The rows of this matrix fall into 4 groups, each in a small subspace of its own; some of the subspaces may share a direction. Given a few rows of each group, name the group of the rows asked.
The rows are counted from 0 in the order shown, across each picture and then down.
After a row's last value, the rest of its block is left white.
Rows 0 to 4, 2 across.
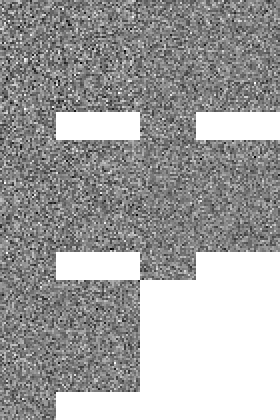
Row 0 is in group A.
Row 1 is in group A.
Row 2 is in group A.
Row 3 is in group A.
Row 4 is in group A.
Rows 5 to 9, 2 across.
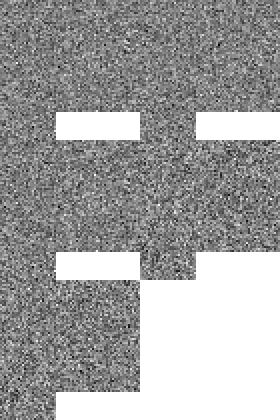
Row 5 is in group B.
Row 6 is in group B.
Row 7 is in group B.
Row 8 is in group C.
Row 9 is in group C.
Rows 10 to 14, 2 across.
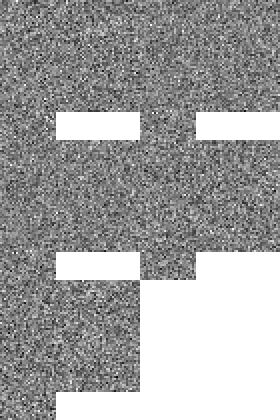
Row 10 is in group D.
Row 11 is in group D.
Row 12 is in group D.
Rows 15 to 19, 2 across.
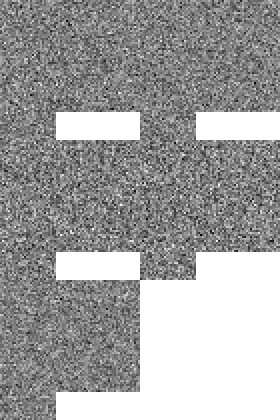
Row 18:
B
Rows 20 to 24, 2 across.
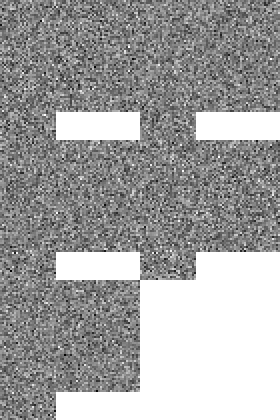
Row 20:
C
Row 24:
B
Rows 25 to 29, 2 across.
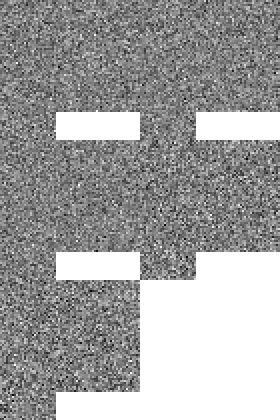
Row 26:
D
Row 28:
D
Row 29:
A
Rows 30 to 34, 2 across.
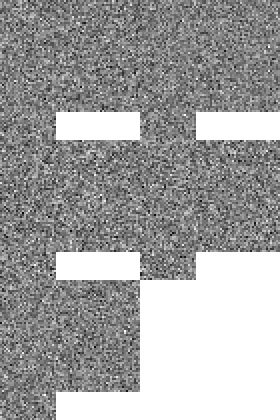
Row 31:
C
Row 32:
B
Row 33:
A
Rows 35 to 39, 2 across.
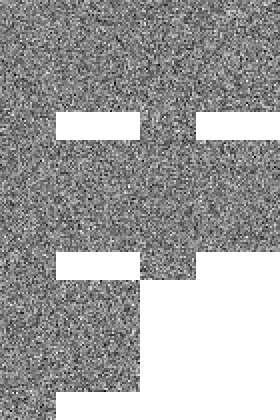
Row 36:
C
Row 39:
D
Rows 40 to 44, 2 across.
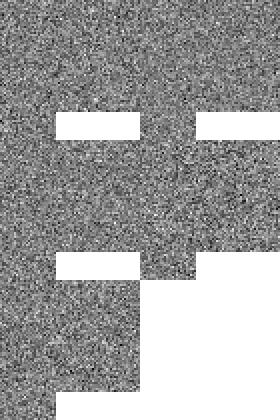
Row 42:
A
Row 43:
A
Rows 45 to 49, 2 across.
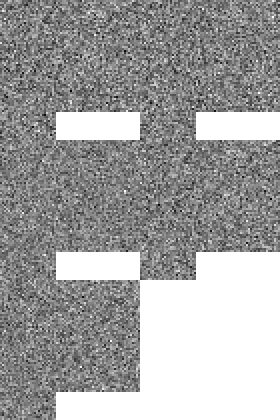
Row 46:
A
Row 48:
C
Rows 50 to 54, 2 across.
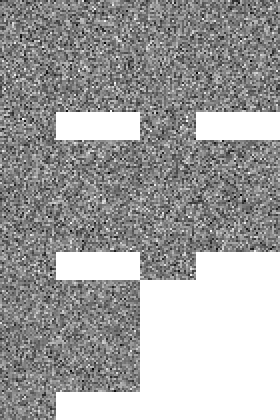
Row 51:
D
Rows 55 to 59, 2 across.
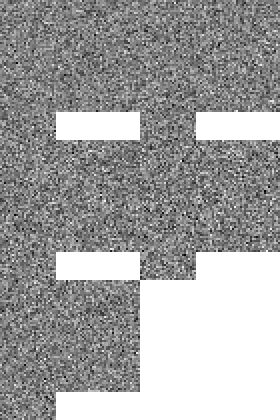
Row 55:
B
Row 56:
B
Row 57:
A
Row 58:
C
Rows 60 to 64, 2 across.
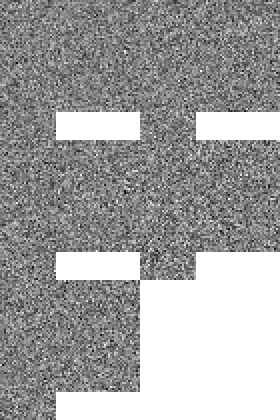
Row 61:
D
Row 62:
B
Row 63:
C
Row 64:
D
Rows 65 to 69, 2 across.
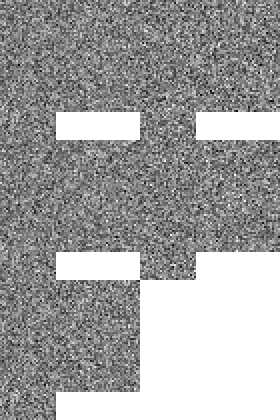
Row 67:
C
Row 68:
B
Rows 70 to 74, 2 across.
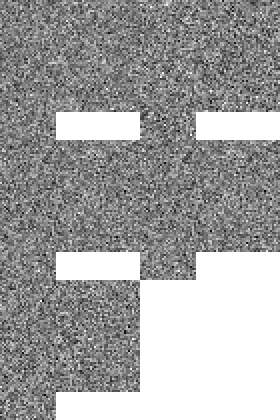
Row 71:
A
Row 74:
C
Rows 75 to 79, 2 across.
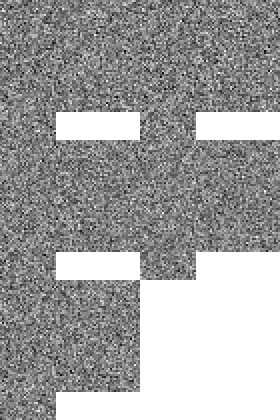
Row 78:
C
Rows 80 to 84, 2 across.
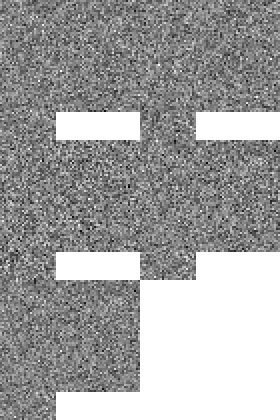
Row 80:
D
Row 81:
C
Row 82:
C
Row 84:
D
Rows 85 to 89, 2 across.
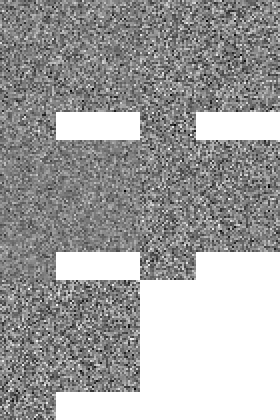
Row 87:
A
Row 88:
C
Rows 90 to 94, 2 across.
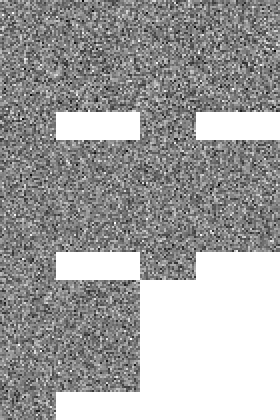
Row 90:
A
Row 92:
A
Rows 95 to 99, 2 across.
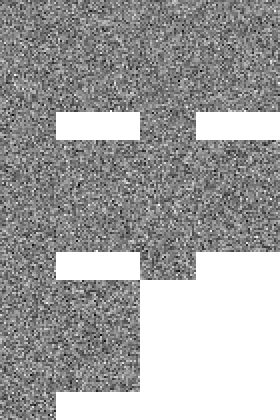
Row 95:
A
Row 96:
D
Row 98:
C
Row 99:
B
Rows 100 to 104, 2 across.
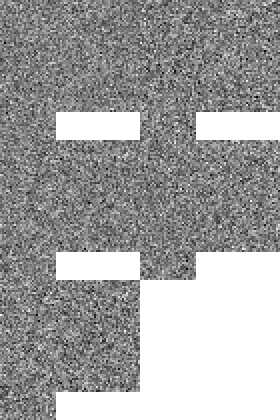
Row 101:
C
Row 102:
A
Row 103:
D
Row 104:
A
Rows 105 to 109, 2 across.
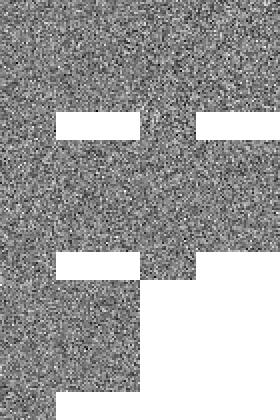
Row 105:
B
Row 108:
D
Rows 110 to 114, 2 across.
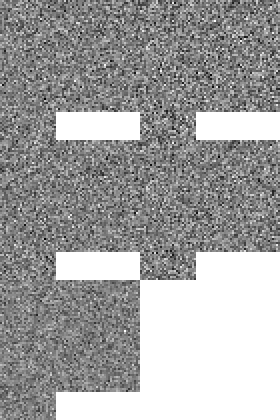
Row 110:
D
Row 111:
D
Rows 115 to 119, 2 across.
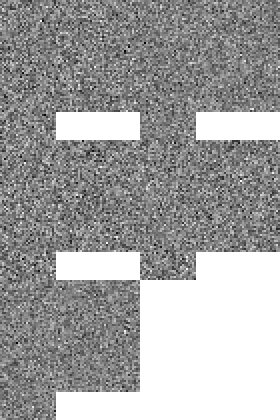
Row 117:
A
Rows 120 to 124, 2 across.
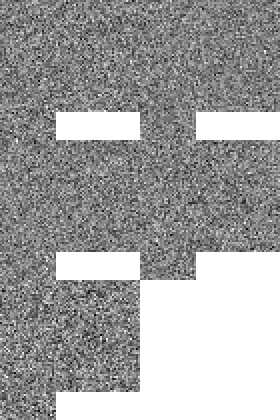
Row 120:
D
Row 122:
D
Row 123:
B
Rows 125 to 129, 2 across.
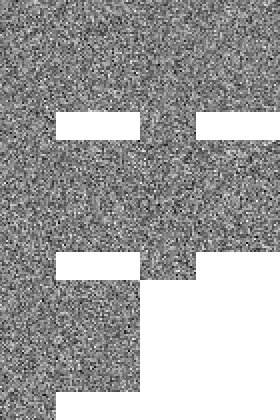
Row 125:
D
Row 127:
A
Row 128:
C
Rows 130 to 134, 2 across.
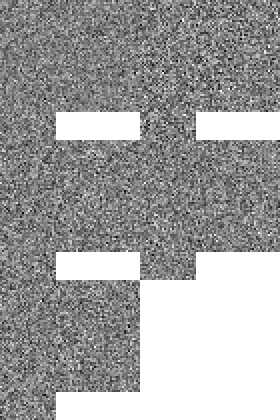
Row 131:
C
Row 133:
A
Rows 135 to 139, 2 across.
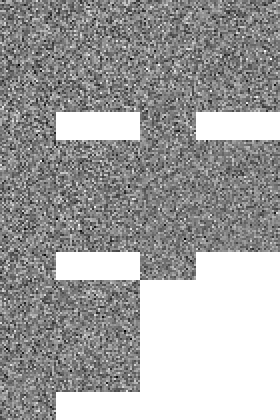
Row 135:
C
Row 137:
C
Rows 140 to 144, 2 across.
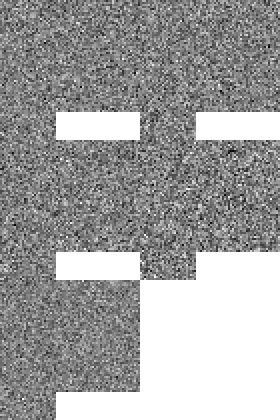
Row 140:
D
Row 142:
A
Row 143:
A
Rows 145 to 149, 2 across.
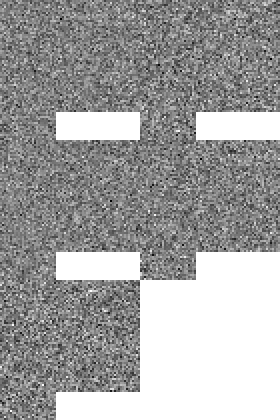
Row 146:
C
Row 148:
A
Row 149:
A
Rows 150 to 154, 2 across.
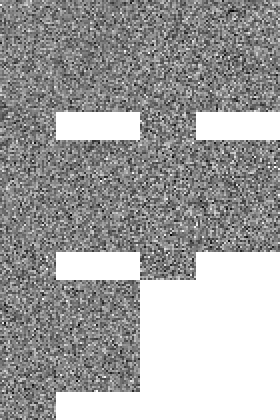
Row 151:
A
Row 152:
D
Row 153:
A
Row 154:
B
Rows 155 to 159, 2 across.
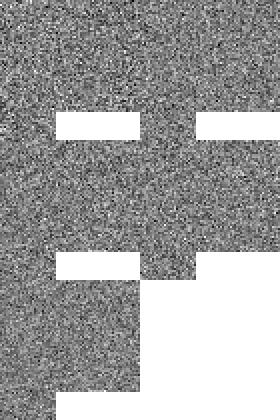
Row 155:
A
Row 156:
B
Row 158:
D
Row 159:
D
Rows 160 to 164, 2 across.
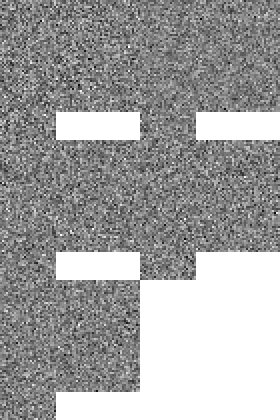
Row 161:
A
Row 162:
B
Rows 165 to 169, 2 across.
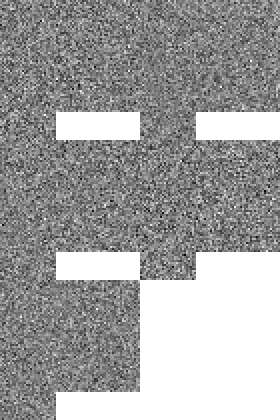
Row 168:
C
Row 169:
A
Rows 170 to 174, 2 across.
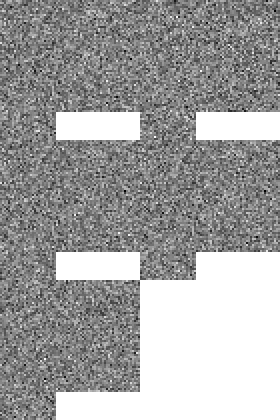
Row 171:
D
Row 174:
D
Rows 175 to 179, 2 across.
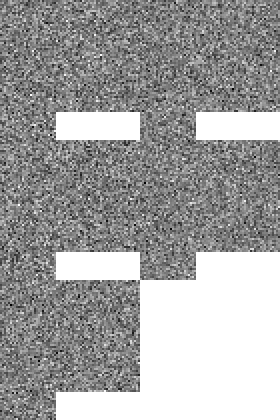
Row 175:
B
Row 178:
A
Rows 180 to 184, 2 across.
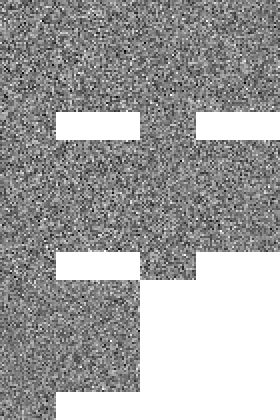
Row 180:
C
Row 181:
A
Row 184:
D
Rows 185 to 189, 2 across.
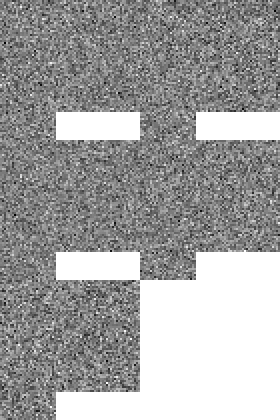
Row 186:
D
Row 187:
A
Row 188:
D
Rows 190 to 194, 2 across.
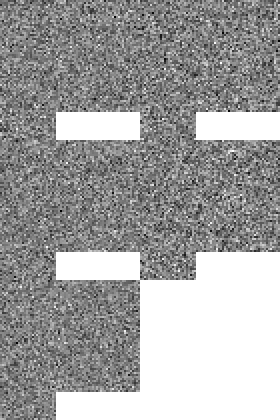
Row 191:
A
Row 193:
A
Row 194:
B
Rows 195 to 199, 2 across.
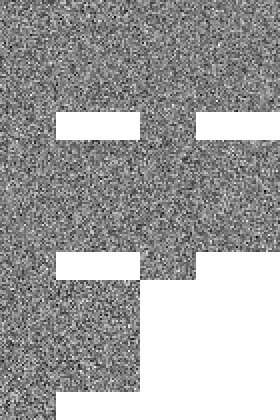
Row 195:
A
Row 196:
B
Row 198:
A
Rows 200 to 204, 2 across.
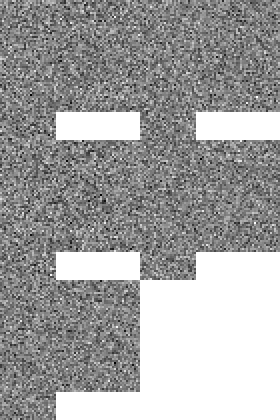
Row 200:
A
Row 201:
A
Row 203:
A
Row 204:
A
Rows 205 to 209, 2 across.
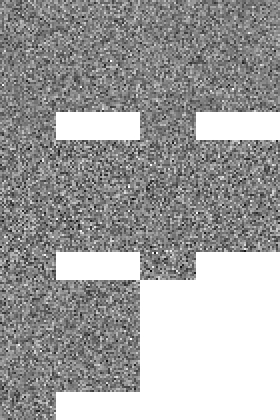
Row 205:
D
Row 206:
B
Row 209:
C
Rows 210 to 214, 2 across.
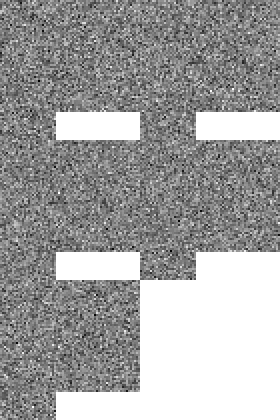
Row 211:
B
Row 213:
D
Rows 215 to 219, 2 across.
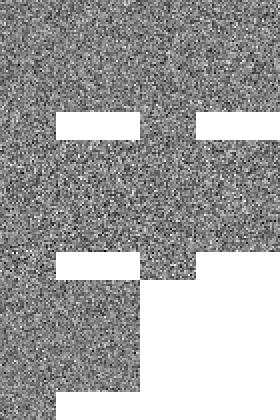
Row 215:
C
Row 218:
B
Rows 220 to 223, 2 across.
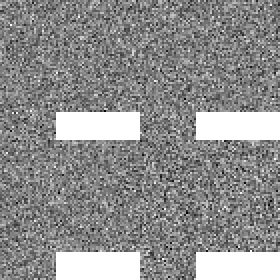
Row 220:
D
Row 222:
B
